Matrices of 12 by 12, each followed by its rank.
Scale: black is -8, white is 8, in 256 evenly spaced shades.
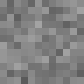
full rank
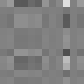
one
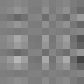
one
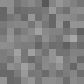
full rank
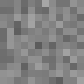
full rank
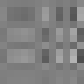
one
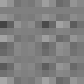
one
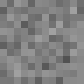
full rank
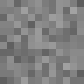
full rank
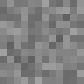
full rank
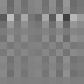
one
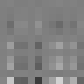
one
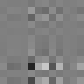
one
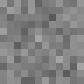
full rank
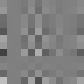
one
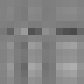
one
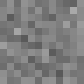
full rank
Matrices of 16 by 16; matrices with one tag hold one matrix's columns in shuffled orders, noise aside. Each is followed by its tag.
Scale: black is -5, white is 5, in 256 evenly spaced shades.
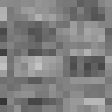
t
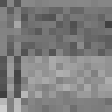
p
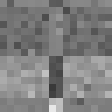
p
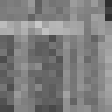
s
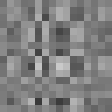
t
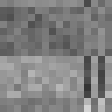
p
